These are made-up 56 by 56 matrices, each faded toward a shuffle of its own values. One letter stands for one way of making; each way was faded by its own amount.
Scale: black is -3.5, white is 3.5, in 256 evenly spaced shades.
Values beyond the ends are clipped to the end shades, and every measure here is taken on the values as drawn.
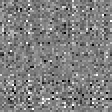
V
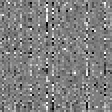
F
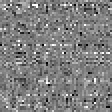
V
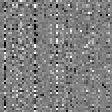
F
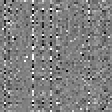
F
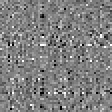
V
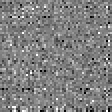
V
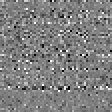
V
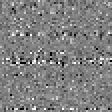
V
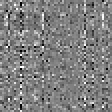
F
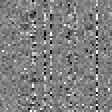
F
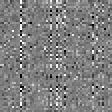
F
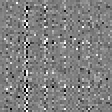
F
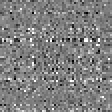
V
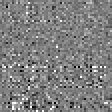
V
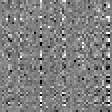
F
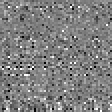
V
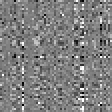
F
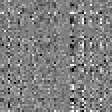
F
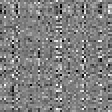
F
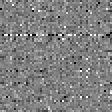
V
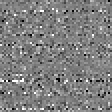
V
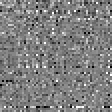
V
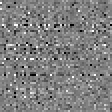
V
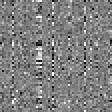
F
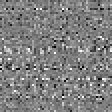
V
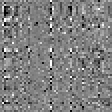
F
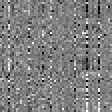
F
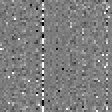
F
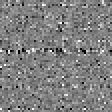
V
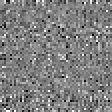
V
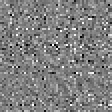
V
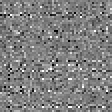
V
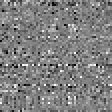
V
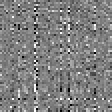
F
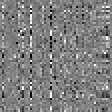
F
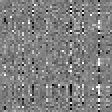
F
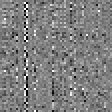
F
